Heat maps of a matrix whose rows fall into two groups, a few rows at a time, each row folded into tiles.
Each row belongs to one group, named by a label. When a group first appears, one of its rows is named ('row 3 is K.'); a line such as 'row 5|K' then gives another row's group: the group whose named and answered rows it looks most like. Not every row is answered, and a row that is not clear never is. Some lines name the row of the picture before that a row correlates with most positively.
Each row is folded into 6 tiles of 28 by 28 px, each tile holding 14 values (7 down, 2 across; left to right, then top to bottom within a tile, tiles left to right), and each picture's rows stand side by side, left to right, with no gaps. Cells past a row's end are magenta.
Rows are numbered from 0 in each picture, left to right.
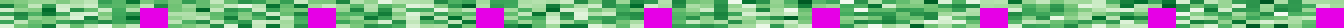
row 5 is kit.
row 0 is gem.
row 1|kit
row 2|gem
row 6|gem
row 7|kit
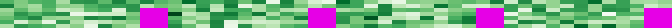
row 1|kit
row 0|gem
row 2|gem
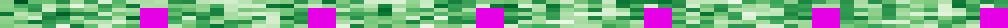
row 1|gem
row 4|gem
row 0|kit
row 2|gem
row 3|gem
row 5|gem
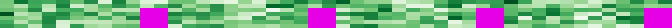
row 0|kit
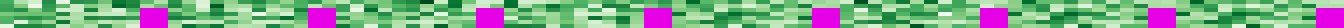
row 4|kit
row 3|gem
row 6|kit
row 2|kit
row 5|kit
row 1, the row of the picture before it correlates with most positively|1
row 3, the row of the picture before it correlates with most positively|1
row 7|kit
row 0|gem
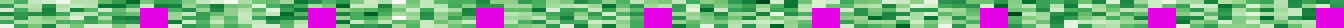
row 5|gem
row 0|gem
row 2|gem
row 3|kit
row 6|kit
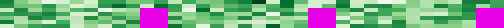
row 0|gem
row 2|gem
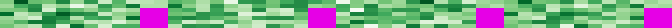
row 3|kit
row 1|gem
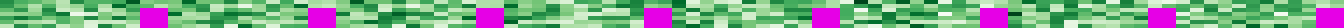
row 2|kit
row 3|gem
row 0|gem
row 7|kit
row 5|kit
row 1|kit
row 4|gem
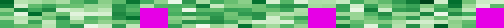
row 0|gem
